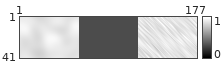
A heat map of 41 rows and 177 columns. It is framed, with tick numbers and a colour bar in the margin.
The table splits into one row of 3 panels. Panel 1,1: very high, smooth, faint in contrast. Panel 1,2: low, flat. Panel 1,3: very high, slanting down to the right, faint in contrast.
